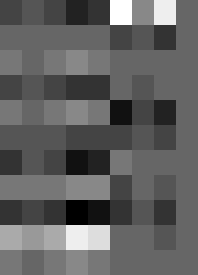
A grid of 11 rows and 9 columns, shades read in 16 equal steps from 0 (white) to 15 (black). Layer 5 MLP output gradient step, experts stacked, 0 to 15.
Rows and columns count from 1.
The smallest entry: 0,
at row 1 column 6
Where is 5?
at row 10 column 1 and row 10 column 3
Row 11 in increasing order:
7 8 8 8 9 9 9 9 9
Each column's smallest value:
5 6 5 1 2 0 7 1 9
